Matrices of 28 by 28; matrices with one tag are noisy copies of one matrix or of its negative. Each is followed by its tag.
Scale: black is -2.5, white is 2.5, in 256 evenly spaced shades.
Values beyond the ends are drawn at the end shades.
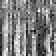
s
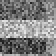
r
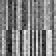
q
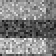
r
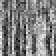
s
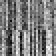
q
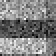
r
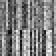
q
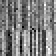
q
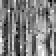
s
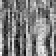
s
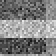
r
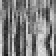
s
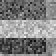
r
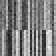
q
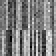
q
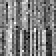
q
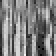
s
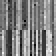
q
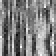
s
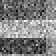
r
